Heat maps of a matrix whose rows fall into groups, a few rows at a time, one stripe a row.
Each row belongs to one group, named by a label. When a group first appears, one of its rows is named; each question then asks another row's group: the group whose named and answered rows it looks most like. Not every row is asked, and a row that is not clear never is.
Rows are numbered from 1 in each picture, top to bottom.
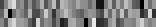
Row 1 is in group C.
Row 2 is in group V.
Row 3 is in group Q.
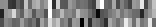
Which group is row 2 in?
C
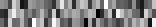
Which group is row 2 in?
C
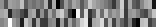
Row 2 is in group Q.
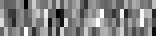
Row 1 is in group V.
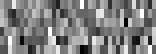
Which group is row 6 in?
Q
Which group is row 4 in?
C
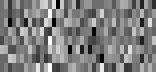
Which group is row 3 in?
V
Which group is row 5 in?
C
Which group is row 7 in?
C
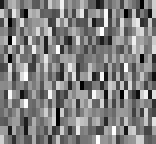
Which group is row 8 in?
Q
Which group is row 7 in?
V
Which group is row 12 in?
Q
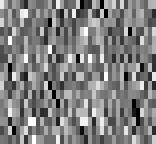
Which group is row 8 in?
V
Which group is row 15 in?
Q
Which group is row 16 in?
V
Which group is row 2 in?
Q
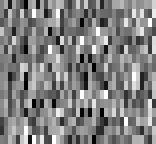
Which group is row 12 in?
V
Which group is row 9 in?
V
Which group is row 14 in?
Q
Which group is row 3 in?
Q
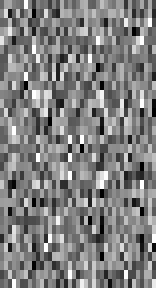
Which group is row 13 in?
V
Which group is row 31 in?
Q
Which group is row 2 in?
V
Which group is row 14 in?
C
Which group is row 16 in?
Q
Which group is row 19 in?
C
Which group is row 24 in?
V
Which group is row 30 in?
V
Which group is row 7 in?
Q
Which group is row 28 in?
V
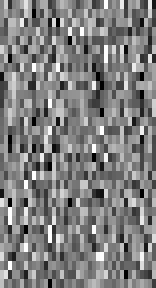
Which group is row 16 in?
V
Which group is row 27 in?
C
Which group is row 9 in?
C
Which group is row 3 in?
C
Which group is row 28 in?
V
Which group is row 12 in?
C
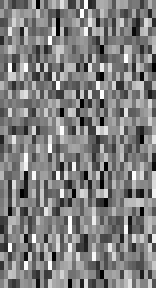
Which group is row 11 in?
Q
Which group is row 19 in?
Q
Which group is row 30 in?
C
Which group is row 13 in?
Q
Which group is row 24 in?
V
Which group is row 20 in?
V
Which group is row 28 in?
Q
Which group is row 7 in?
Q
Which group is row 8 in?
Q
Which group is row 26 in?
Q
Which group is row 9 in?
C
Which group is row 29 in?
V
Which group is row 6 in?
C
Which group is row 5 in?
C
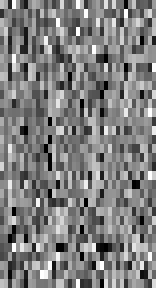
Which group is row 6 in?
V
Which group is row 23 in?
Q
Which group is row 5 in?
V
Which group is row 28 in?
Q
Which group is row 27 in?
V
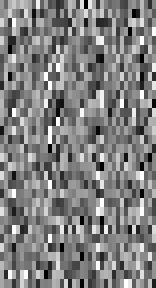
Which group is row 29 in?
Q
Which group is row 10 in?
C
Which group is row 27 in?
C
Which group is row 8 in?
C
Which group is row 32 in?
Q
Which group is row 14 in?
V
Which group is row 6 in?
V
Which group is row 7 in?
C
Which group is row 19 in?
C
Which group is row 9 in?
V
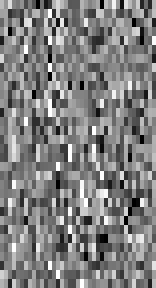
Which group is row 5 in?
C
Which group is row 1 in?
C
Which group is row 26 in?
Q
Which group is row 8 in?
C
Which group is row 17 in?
Q
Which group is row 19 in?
C
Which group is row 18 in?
Q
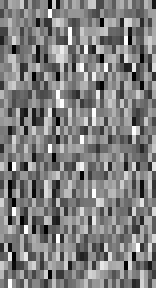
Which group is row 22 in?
V
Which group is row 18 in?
V
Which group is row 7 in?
C
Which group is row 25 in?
V
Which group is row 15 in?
V
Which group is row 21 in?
V
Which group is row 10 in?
C
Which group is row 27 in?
V
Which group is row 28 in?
V
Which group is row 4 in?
Q
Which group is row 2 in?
C
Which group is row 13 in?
V
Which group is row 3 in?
C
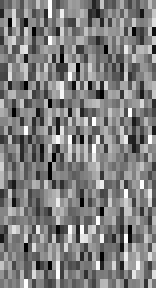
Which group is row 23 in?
Q
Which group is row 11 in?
C
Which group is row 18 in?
V
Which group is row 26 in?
Q
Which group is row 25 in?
C
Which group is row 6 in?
Q
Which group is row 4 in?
V
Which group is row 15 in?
V
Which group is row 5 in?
C
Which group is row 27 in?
Q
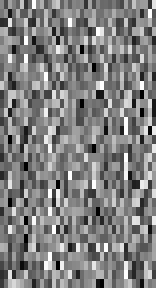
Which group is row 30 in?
V
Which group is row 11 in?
C
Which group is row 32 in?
C
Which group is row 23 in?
V
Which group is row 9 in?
V
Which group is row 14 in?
Q
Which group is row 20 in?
Q
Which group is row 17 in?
C
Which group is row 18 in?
Q
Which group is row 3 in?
Q
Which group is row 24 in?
C
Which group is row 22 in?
C
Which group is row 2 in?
V
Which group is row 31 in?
Q
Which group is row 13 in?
V
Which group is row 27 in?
V
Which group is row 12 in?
Q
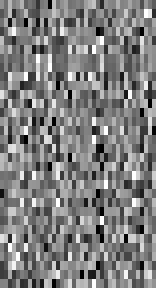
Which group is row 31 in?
Q
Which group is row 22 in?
C
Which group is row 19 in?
C
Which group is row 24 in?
C
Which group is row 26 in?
C
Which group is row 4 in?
C
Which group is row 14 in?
V
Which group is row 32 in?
V
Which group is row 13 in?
C
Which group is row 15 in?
V
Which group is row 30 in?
C
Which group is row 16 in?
V
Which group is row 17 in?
C
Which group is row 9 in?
Q
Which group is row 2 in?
Q
